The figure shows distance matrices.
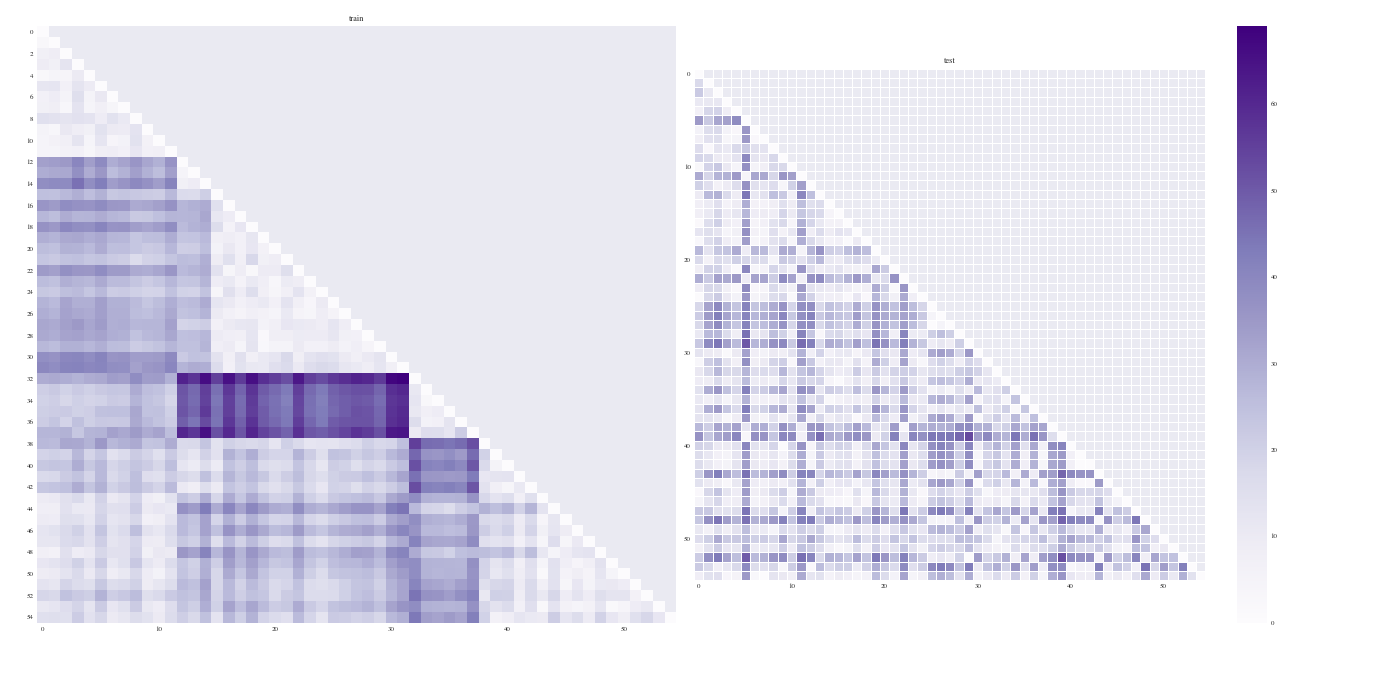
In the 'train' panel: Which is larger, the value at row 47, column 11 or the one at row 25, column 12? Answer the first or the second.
the second
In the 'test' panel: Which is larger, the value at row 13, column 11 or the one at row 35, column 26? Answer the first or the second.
the first
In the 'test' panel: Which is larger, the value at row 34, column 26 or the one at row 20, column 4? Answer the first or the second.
the second
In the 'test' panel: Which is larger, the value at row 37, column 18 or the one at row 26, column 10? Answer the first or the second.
the second
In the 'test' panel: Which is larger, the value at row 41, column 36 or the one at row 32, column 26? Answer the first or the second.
the first
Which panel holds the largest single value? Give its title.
train
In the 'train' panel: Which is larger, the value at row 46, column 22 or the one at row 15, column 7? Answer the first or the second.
the first
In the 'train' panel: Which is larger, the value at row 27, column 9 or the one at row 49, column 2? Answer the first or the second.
the first
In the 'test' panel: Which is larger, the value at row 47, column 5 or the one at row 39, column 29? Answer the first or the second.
the second
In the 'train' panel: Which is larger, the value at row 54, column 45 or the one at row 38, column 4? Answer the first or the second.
the second
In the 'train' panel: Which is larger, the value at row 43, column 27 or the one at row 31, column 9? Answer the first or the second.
the second
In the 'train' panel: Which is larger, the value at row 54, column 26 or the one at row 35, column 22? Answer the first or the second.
the second
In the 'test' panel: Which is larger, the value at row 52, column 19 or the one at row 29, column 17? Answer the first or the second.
the first
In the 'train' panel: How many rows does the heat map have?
55
